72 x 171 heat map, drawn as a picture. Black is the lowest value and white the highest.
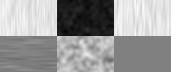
It is made of 2 by 3 panels. Panel 1,1: very high, streaked downward, faint in contrast. Panel 1,2: very low, blotchy, faint in contrast. Panel 1,3: very high, streaked downward, faint in contrast. Panel 2,1: middling, streaked across, faint in contrast. Panel 2,2: high, blotchy. Panel 2,3: middling, flat.
